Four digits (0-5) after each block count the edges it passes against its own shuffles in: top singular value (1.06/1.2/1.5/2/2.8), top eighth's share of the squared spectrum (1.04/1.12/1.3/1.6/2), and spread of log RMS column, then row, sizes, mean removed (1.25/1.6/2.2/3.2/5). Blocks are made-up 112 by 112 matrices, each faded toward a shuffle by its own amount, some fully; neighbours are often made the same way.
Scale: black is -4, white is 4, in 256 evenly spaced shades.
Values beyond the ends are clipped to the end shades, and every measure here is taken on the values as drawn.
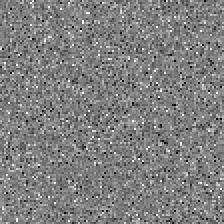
0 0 0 0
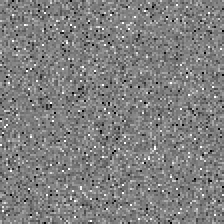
0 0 0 0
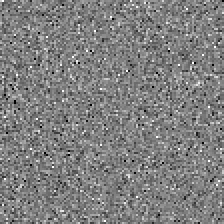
0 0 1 0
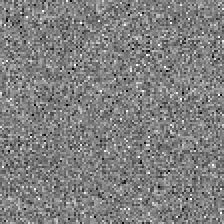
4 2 1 1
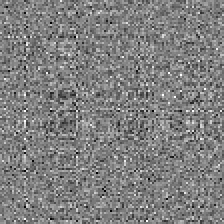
5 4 3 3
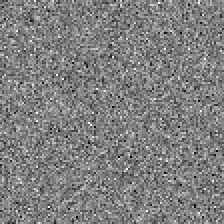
0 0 0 0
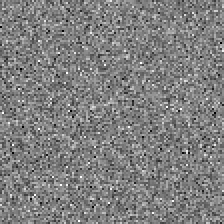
0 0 0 0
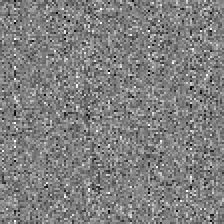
1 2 3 0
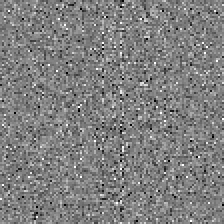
2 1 2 0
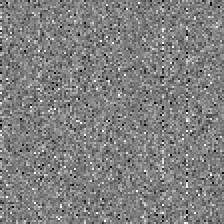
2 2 2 0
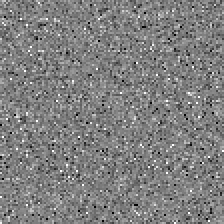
2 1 0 0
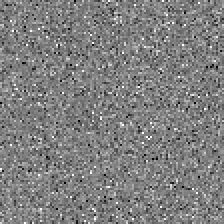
3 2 0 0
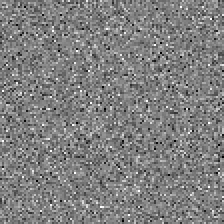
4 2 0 1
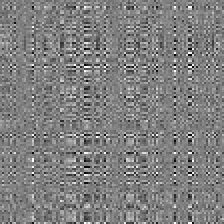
5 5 4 4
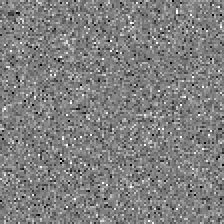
2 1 0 0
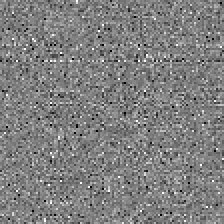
4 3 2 2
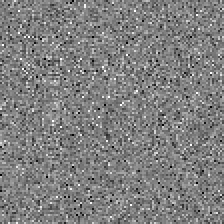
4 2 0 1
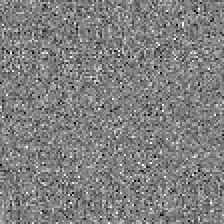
4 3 1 1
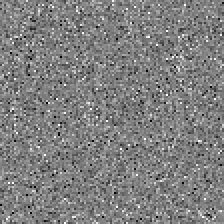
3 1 0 0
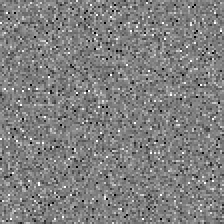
0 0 0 0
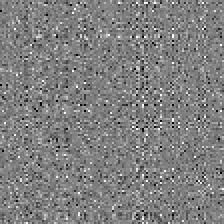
5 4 3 2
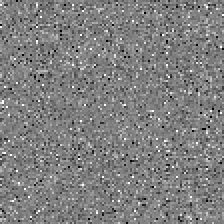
3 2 1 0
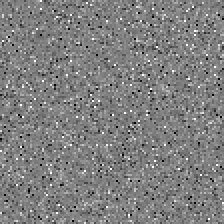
0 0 0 0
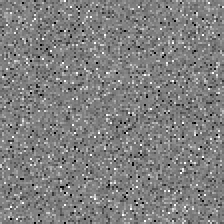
0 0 0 0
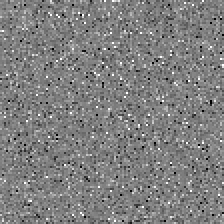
2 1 0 0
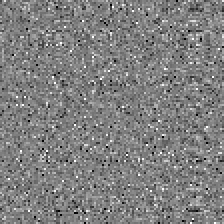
4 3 1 2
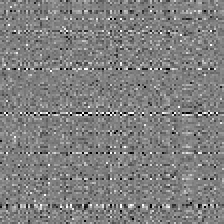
5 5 3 4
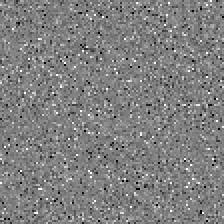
2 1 0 0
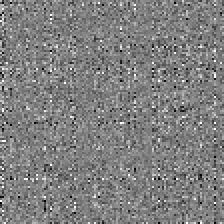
2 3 4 3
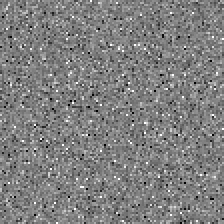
0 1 0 0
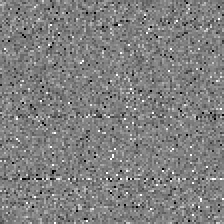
2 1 0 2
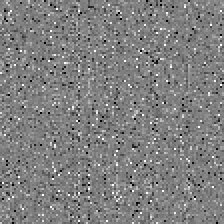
3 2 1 0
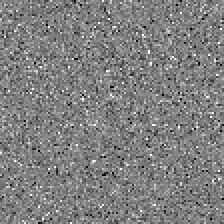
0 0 0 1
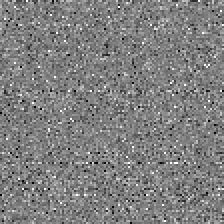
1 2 0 2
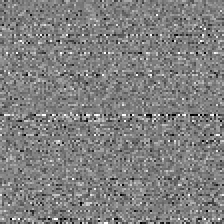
2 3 0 4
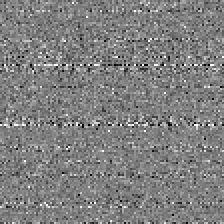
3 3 0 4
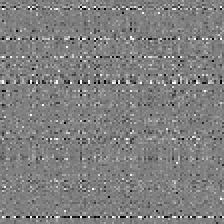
5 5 2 4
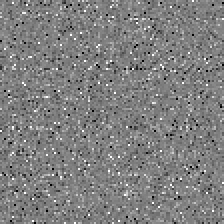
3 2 0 1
